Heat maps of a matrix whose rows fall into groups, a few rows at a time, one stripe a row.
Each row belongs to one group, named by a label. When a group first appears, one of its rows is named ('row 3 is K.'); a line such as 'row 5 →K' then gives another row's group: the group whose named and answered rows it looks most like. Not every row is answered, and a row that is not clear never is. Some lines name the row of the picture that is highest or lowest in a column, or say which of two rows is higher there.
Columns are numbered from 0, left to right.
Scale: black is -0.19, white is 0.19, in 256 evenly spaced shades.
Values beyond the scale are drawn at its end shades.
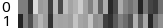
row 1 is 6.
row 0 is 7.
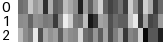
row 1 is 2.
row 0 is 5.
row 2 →7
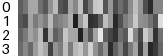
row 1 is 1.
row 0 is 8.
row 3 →6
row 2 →5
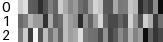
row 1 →5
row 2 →7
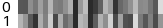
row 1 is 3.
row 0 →1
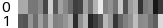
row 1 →1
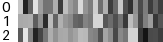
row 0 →7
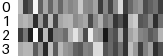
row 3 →5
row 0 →7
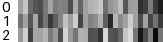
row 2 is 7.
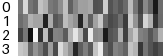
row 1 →5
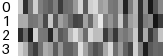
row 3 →3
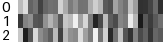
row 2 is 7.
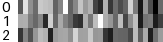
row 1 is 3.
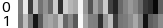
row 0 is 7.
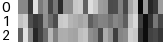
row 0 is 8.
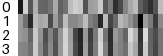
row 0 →8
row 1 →7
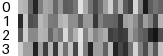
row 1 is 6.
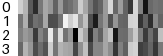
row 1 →2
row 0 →3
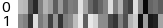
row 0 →3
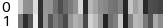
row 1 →8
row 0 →8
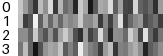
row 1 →7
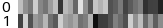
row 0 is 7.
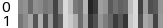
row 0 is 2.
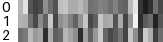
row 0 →2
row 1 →3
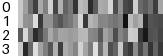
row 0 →3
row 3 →7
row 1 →8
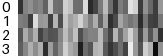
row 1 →7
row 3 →5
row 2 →2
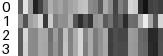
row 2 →6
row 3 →6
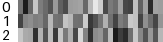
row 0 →8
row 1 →1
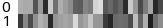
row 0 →5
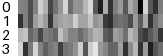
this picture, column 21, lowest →3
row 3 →8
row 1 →6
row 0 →6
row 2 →2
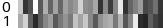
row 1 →3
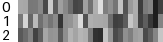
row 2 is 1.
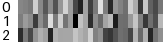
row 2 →6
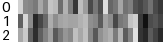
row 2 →3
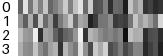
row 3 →7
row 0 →6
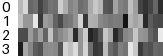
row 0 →2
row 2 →1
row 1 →8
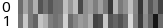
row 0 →2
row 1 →6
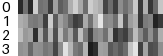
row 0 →8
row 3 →2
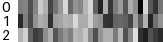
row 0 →6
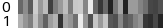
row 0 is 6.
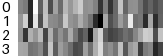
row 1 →7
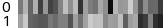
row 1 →3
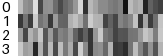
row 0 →8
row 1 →8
